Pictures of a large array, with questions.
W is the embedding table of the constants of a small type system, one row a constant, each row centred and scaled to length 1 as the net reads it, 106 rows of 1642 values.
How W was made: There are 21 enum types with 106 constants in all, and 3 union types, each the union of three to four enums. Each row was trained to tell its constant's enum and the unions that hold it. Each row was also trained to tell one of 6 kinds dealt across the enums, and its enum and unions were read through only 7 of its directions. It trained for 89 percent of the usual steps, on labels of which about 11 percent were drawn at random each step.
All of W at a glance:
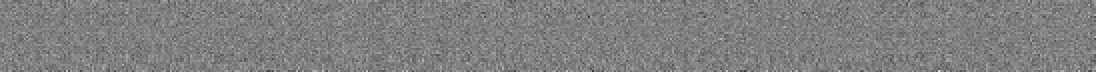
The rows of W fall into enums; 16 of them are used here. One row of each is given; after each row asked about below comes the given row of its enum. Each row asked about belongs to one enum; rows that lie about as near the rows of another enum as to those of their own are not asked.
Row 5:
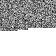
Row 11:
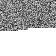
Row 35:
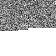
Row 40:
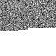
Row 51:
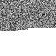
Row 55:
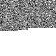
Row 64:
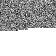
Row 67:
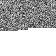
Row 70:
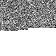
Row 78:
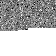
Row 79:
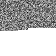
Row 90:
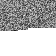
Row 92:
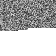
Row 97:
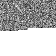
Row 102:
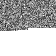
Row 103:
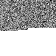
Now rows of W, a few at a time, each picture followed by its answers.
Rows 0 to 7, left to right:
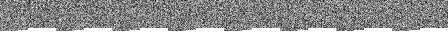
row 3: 51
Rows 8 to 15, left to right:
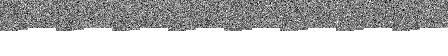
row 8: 64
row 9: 51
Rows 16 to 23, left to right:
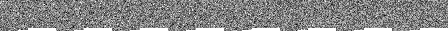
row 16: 67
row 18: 92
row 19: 97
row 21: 70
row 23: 79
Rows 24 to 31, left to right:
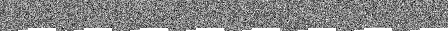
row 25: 70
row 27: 78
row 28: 103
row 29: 5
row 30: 78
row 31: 97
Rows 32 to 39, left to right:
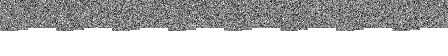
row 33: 70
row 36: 70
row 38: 92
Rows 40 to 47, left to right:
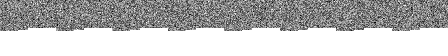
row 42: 11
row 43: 64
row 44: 97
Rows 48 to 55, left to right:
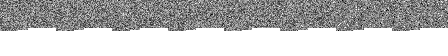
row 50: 11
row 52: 64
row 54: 102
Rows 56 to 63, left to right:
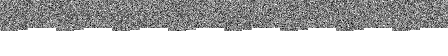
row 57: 92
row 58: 90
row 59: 79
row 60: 90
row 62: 51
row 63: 5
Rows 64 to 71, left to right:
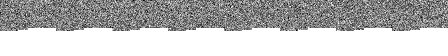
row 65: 79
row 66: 11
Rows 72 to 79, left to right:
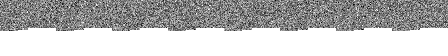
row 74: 92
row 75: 70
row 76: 103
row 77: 78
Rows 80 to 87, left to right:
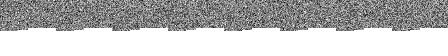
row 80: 79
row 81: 97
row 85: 5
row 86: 92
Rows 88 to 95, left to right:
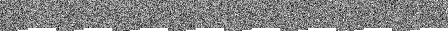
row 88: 51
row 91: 51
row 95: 35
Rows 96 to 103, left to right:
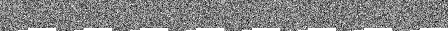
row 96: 67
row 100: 5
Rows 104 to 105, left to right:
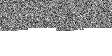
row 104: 5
